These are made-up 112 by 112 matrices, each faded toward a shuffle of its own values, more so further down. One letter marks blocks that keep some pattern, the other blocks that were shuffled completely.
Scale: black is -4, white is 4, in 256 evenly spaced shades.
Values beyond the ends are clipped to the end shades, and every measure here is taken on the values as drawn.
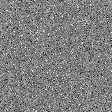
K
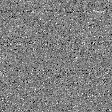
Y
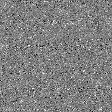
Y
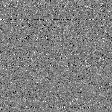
Y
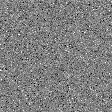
K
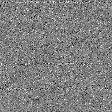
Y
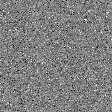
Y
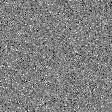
K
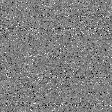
Y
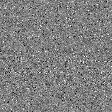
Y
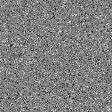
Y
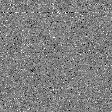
Y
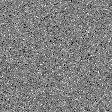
K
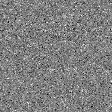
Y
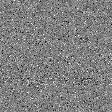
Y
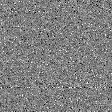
Y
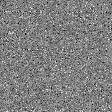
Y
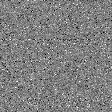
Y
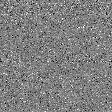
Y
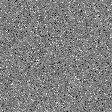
K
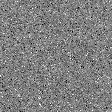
K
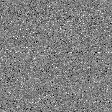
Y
